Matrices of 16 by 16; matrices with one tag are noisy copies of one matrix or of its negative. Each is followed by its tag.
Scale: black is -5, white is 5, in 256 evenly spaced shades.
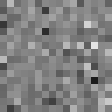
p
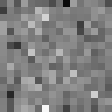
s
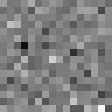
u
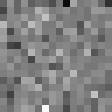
s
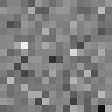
u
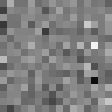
p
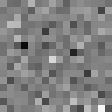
u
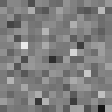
u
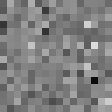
p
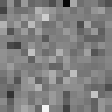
s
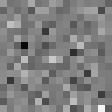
u
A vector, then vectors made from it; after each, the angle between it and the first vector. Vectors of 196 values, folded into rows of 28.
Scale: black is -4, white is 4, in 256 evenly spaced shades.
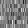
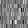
nearly opposite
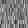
partly aligned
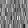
orthogonal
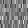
partly aligned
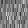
partly opposed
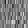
orthogonal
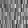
partly opposed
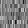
nearly parallel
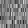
nearly opposite
